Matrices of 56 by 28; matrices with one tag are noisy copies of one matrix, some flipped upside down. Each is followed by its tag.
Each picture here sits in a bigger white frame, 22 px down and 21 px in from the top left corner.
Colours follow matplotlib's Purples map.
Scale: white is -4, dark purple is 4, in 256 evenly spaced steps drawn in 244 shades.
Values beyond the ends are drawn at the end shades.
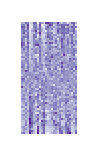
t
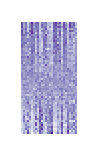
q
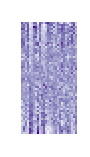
t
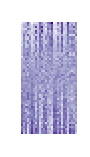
q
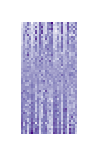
q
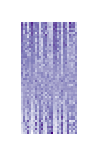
q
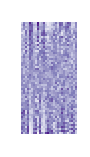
t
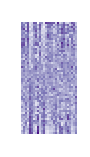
t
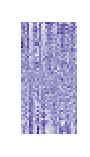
t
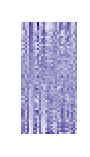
t
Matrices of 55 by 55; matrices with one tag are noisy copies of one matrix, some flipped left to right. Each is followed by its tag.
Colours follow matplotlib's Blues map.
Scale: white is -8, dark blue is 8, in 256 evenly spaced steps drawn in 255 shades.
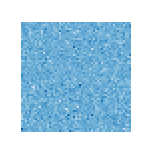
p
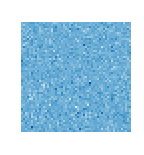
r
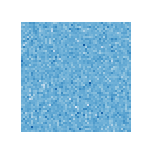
r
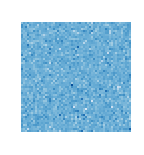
p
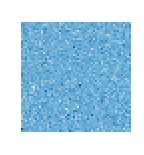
p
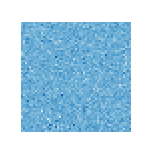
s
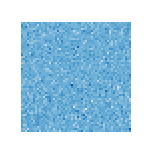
p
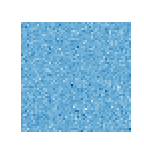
p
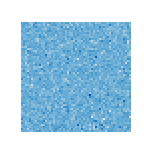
s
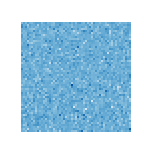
p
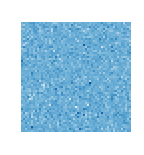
r
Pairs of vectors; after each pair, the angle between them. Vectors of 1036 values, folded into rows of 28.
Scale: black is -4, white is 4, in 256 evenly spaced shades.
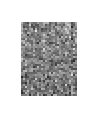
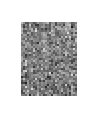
nearly parallel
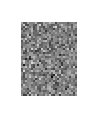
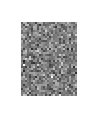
nearly opposite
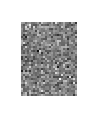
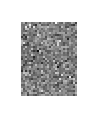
nearly parallel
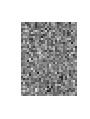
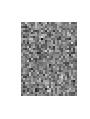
nearly opposite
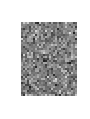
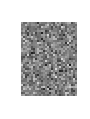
orthogonal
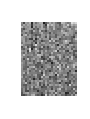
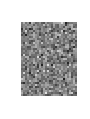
orthogonal
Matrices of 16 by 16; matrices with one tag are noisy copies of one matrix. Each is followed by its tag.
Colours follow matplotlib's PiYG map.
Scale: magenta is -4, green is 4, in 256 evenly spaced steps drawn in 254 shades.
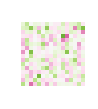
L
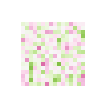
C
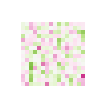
C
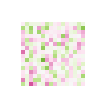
L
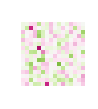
C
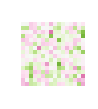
C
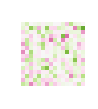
L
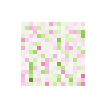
C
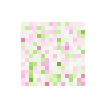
C
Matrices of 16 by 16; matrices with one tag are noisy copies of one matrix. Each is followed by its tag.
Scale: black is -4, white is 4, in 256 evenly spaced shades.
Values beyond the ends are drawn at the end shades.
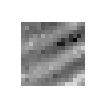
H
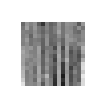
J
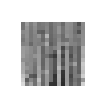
J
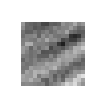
H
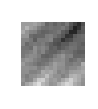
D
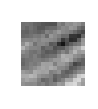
H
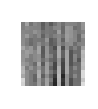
J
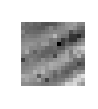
H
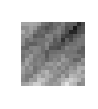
D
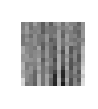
J
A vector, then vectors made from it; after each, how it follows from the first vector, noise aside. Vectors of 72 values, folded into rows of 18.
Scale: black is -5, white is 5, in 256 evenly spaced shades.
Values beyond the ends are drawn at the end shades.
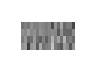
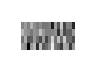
scaled up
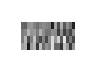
scaled up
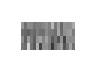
negated
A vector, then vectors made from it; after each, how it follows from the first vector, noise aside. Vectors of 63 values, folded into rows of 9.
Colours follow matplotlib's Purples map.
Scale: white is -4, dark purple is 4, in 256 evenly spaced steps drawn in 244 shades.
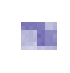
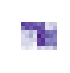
scaled up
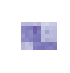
reversed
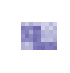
reversed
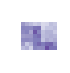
reversed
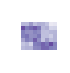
reversed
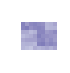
shrunk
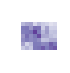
reversed
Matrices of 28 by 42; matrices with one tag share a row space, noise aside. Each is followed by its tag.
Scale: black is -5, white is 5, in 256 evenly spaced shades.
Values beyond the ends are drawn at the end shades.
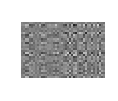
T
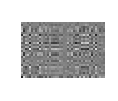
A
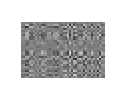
T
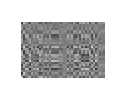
A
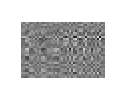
T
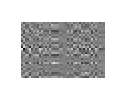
A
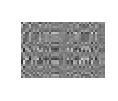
A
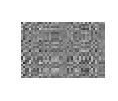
A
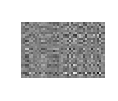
T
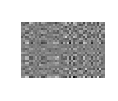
T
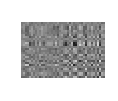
T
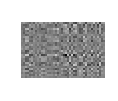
T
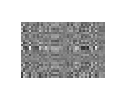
A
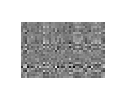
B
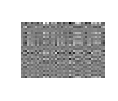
B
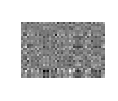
B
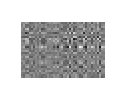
T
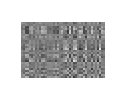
T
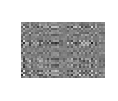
A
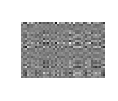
B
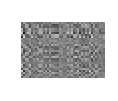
A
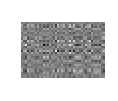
B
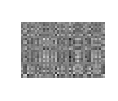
B
